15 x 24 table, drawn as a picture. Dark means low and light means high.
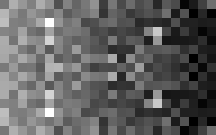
Average level on the scale: 40%. Stripes: none. Slope: up to the left. Mirror symmetry: top to bottom.
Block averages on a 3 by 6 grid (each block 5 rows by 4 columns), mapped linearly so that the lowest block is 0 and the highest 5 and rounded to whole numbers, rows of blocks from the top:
553220 | 543320 | 553220
